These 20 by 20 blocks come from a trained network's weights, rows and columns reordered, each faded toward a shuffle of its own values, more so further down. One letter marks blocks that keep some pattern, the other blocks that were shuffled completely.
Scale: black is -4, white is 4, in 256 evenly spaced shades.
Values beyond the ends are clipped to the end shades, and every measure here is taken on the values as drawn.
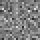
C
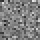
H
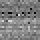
C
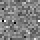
H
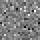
H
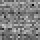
C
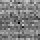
C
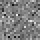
H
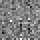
C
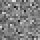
H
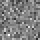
H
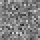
H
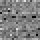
C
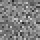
C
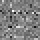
C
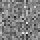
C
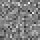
H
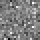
H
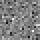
H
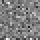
C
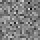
C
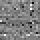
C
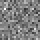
H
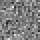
H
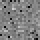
H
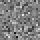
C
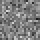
H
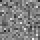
H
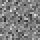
H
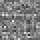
C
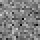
C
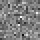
H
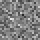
H
